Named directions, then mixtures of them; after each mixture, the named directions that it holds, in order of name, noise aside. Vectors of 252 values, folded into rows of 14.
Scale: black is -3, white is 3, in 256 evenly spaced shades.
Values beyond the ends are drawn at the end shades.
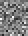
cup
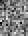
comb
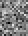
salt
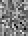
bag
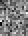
comb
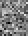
salt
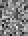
bag, salt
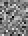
cup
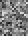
comb, salt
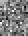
comb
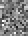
bag, salt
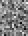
bag, salt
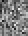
bag, comb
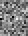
cup, salt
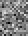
salt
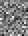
cup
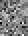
comb, cup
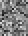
comb, salt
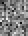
comb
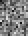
comb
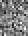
bag, salt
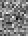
cup, salt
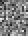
comb, cup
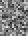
bag, cup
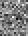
cup, salt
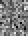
bag, comb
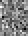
bag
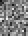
comb, cup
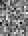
comb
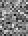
salt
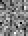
bag, comb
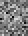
cup
